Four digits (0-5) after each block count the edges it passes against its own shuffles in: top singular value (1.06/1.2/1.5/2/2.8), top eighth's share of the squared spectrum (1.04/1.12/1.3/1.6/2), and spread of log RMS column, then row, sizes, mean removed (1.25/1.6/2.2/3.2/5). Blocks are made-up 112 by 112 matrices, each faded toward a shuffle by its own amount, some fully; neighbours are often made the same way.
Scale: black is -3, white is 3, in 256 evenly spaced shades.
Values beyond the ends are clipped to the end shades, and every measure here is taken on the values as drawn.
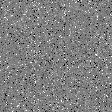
1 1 1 0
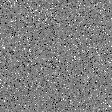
0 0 0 0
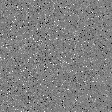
1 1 1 0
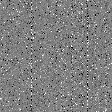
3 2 2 0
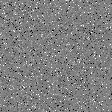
0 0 0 0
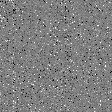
1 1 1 0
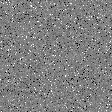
0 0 0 0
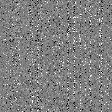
2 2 3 0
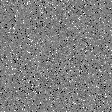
0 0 0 0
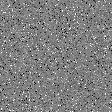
0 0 0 0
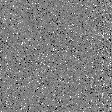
1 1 1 0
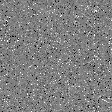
1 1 2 0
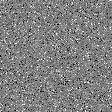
0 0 0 0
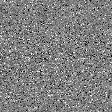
0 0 0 2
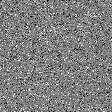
0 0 0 2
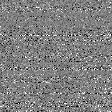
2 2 0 4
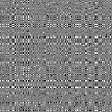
5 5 4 4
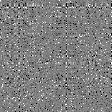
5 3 2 2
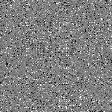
4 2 1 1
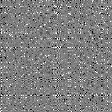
5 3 2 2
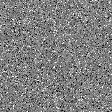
2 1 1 0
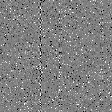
4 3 2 0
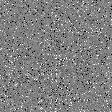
3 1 0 0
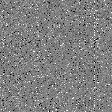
4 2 1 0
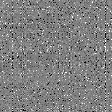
4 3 2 1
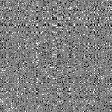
5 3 3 3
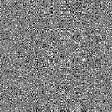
4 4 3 2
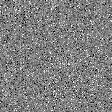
3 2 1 0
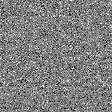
3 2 1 1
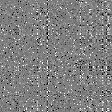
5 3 2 2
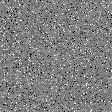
1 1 0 0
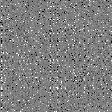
4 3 2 1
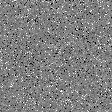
2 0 0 0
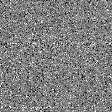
2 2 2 2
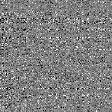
3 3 3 3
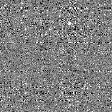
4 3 3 3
